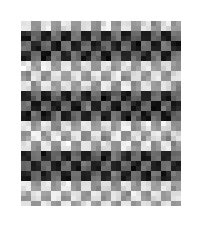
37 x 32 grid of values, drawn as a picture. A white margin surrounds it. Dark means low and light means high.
On average the colour sits 50% of the way up the scale. There is no overall slope. Horizontal stripes repeat 3 times down the table.
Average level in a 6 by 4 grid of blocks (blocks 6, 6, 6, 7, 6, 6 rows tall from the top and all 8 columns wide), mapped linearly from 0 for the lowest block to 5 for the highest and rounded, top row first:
1111 | 4444 | 1111 | 4444 | 0000 | 5555
